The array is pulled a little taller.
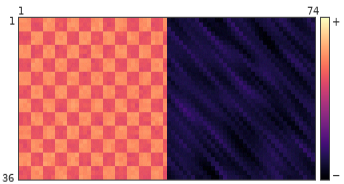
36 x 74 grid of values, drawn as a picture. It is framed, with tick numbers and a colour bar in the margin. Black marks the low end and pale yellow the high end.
It is made of 1 by 2 panels. Panel 1,1: high, checkered. Panel 1,2: very low, slanting down to the right, faint in contrast.
